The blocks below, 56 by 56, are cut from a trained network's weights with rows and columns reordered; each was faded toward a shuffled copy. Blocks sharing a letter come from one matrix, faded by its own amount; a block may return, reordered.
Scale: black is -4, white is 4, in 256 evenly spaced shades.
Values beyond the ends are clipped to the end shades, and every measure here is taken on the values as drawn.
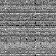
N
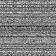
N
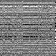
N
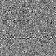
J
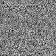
J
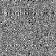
J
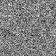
J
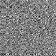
J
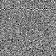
J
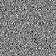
J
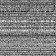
N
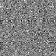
J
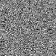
J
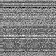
N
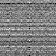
N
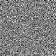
J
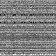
N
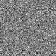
J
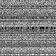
N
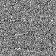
J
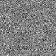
J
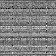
N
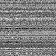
N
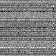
N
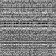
N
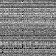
N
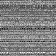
N
